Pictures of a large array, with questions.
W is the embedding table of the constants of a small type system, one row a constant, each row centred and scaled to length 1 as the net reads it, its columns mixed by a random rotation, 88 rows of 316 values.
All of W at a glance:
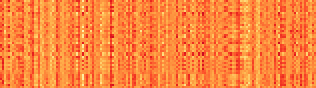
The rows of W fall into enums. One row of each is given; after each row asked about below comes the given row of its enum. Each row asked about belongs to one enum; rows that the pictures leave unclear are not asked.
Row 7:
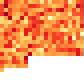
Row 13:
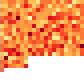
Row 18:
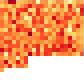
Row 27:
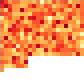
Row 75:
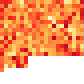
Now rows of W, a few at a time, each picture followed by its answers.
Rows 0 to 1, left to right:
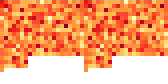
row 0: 27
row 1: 27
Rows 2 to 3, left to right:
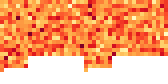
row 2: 13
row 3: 7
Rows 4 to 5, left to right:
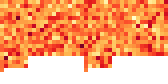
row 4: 13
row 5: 75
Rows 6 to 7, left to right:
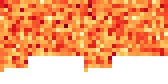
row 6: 27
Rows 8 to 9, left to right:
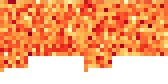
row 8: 18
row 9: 27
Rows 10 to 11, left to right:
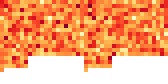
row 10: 27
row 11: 7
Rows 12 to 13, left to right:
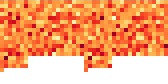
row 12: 13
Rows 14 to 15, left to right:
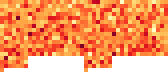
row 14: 13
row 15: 18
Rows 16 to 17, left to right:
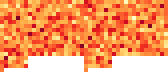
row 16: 13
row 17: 27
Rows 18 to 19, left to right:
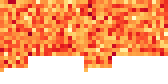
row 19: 7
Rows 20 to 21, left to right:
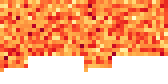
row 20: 13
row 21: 7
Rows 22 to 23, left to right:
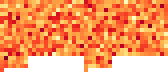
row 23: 27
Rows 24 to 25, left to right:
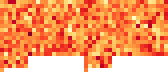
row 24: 18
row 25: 75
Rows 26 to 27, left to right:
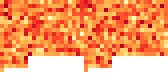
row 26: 7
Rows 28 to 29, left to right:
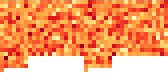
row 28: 13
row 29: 7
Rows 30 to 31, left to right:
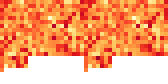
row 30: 75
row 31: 75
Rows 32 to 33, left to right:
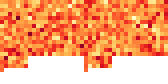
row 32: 13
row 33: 75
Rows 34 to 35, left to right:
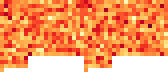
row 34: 7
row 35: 27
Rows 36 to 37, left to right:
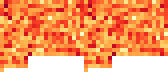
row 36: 7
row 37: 7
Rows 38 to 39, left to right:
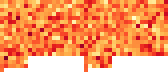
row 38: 13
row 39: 75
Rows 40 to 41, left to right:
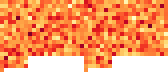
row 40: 13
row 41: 27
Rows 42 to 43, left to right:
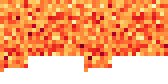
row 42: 13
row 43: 13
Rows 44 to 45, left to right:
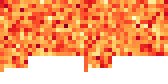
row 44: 27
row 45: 75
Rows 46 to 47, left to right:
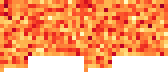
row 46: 7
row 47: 27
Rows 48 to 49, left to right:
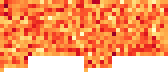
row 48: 7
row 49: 18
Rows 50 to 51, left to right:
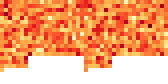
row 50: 7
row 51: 27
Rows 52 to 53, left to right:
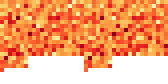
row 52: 13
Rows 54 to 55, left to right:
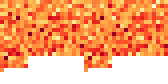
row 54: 13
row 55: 13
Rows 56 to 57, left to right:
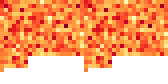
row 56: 27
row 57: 27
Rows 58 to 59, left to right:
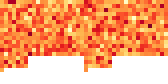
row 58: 18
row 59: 27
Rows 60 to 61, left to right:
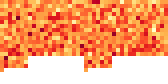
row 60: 13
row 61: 18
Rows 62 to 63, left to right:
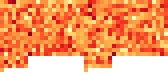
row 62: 18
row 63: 7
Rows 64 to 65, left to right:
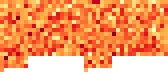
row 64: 13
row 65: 18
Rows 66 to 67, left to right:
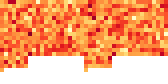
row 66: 18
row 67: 7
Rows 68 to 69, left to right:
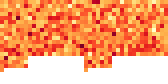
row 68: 13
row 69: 18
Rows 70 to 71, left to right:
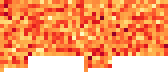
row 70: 7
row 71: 13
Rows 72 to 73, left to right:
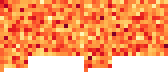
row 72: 27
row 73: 13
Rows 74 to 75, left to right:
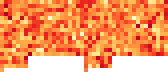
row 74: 7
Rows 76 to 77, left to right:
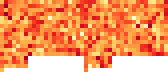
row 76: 7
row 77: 75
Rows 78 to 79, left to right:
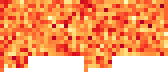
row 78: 75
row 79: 27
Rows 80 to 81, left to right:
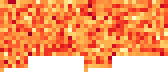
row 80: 18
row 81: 7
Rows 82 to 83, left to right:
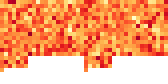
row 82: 18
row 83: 75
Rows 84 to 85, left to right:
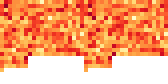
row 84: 7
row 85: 7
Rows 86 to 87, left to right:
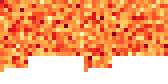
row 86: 27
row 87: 13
